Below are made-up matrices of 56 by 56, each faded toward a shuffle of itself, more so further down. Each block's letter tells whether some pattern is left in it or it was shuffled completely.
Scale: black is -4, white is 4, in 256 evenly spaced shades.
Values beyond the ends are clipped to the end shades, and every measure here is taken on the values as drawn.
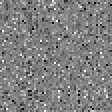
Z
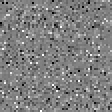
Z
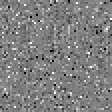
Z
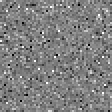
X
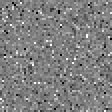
X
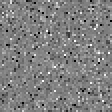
X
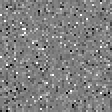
Z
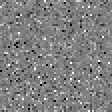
Z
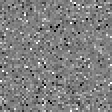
Z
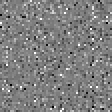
Z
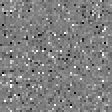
Z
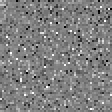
Z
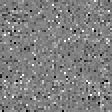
Z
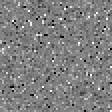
X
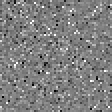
X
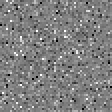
X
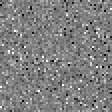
X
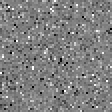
X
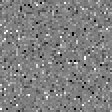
X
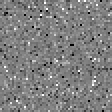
X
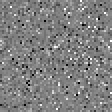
Z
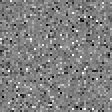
X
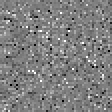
Z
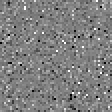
Z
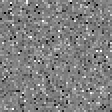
X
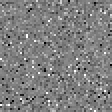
X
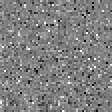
Z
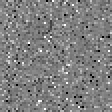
Z
